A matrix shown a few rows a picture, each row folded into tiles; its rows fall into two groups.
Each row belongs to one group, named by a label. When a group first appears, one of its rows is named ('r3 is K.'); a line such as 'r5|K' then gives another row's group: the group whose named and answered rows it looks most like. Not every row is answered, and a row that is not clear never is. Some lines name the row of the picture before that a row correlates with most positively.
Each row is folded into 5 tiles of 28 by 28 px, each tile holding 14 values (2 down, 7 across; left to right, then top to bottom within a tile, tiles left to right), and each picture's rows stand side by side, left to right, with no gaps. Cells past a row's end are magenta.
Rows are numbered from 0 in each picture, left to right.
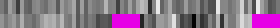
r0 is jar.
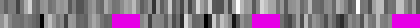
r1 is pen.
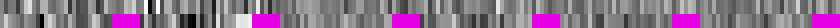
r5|pen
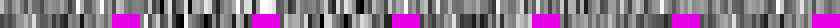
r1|pen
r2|pen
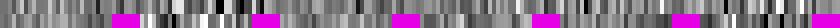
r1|jar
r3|pen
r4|jar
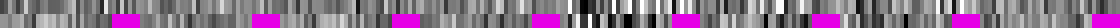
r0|jar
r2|jar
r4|pen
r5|jar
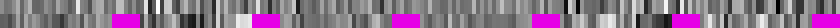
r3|pen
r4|jar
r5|jar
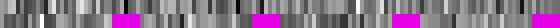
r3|jar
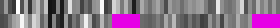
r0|pen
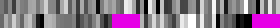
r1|jar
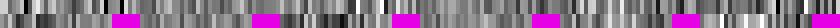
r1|pen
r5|jar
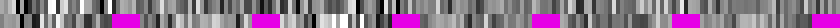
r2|jar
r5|jar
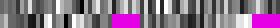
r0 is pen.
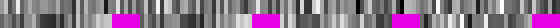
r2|jar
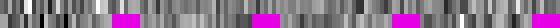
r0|pen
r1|jar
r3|pen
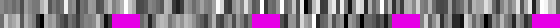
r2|jar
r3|pen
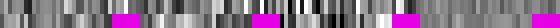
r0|pen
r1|jar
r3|pen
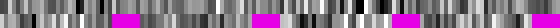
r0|jar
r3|pen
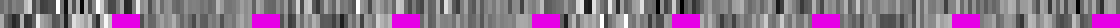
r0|pen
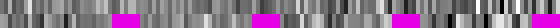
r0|pen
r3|pen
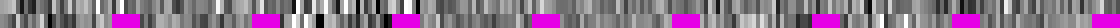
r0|pen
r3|pen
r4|pen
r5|jar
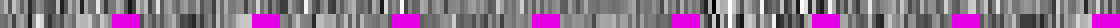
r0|pen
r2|jar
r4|jar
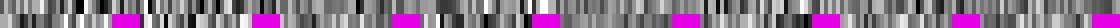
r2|jar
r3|pen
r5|jar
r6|jar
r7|pen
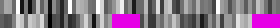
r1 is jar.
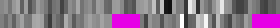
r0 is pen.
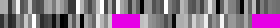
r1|jar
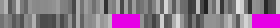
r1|pen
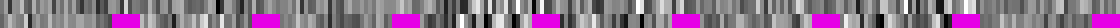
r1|jar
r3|pen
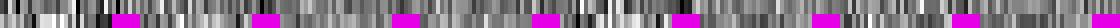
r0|jar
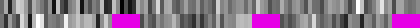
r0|pen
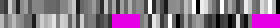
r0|jar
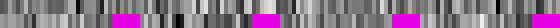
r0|jar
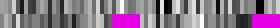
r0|pen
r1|jar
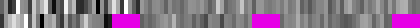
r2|pen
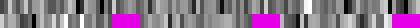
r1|pen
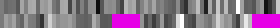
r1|pen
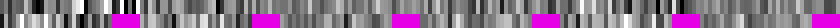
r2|pen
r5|pen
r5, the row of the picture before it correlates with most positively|1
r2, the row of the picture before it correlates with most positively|1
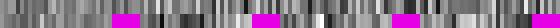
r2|pen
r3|jar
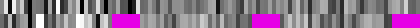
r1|jar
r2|pen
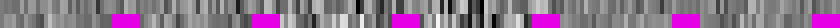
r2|jar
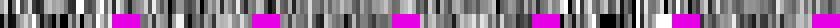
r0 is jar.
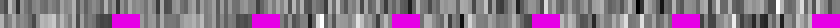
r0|jar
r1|jar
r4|jar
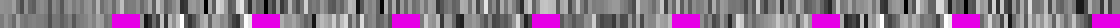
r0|pen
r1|pen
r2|jar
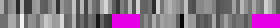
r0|jar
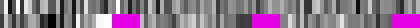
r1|jar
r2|jar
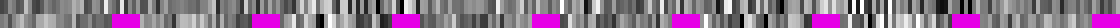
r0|jar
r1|jar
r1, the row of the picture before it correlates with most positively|1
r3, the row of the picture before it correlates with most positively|0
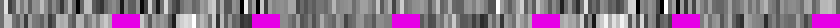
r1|jar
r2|pen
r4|jar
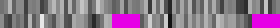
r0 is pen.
